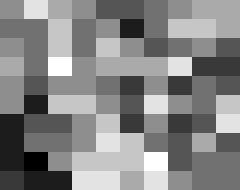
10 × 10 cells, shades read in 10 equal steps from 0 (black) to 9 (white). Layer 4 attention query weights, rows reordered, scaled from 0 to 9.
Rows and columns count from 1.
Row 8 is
1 4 4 5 8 7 4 3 6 3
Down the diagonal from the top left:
5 4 7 5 4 3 5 3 4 4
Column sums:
35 32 54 55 60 42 56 44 45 46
